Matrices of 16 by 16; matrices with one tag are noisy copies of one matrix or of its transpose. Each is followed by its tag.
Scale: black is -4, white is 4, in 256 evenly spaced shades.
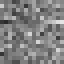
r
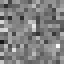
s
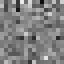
s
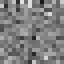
s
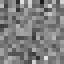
s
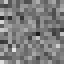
s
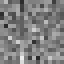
r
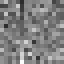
r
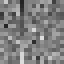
r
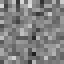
s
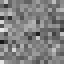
s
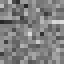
r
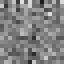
s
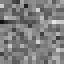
r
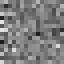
s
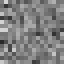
s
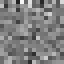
s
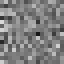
s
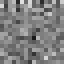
s
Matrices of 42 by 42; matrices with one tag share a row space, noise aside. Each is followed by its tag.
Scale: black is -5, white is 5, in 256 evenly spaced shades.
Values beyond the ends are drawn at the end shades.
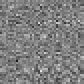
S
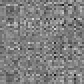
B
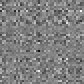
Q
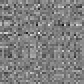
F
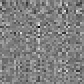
Q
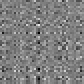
Q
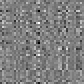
Q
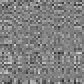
F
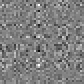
Q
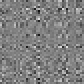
Q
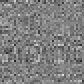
F
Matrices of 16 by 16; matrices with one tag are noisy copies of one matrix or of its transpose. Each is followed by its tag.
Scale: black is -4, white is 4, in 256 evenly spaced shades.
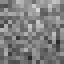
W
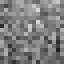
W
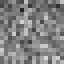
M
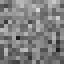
W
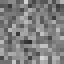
M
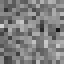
M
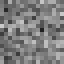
M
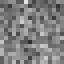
M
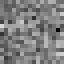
M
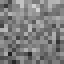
W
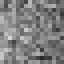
W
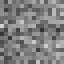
M
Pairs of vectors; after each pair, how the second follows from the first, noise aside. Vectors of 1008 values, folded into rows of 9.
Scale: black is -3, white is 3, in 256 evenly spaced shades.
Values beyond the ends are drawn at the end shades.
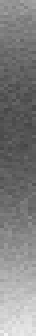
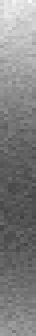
reversed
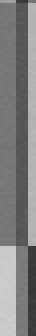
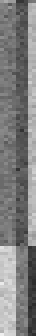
copied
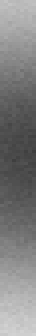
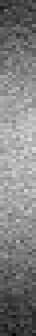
negated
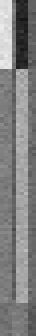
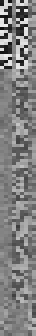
sign-scrambled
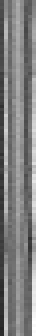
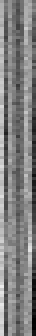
negated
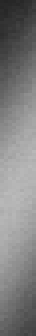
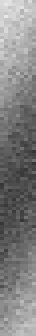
negated
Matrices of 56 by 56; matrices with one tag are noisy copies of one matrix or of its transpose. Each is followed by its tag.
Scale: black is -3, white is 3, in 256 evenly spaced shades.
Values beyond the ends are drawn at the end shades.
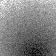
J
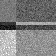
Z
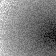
J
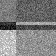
Z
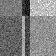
Z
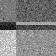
Z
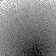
J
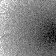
J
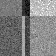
Z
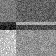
Z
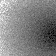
J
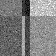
Z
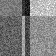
Z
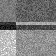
Z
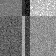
Z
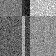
Z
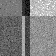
Z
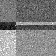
Z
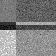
Z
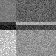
Z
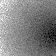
J
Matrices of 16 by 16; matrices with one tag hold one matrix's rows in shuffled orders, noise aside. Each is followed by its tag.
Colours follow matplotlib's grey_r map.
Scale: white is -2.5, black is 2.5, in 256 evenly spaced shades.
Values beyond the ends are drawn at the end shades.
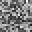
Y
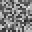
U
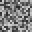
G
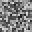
Y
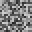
Y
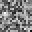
Y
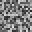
G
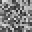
Y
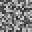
U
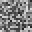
Y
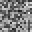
Y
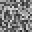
G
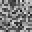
Y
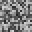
Y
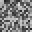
G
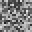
Y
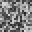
Y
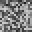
Y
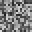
U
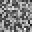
G
